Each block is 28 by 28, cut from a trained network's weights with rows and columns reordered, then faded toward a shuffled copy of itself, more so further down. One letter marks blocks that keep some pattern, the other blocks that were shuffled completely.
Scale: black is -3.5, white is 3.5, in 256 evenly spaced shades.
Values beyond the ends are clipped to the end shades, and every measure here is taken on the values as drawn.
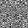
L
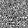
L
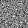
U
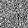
L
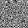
L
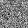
U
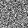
U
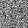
L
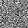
L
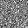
L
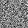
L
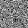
L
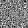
L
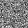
L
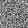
L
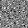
L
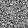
U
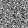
L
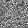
U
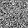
L
